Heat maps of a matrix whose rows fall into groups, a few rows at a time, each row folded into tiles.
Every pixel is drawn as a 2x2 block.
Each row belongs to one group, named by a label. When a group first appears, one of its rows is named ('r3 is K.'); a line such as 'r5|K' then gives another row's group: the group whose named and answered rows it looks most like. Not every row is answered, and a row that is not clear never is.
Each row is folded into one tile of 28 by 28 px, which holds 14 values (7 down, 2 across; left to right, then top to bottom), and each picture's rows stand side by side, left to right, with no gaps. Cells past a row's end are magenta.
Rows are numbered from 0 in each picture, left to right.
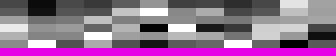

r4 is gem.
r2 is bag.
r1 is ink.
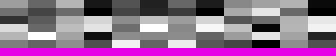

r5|gem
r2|gem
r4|bag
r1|gem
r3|gem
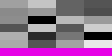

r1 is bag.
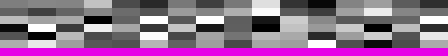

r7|ink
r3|ink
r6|bag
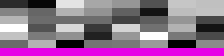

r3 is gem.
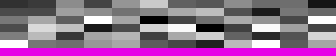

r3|bag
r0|gem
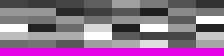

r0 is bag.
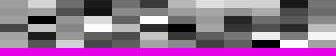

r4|bag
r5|gem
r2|ink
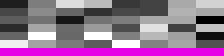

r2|gem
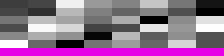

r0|gem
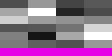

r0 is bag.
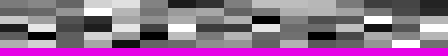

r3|bag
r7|gem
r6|ink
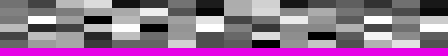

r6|ink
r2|bag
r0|ink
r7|gem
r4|bag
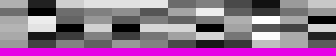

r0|gem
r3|bag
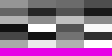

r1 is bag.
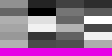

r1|ink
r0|gem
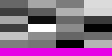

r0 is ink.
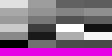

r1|bag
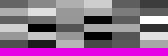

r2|ink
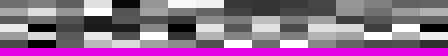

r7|bag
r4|gem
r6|bag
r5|gem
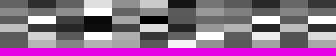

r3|gem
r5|ink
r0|ink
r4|ink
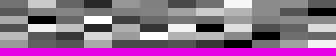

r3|bag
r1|ink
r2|bag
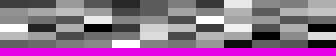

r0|bag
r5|bag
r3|ink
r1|ink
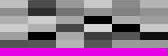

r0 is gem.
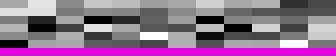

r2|bag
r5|gem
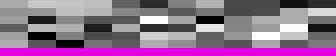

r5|bag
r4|ink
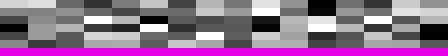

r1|ink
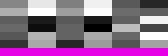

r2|ink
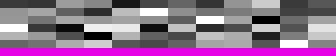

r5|gem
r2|bag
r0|bag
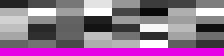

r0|bag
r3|bag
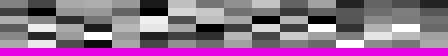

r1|bag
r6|gem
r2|gem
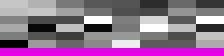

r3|ink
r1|ink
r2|gem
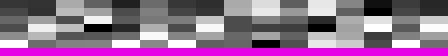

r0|gem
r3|gem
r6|gem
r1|ink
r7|gem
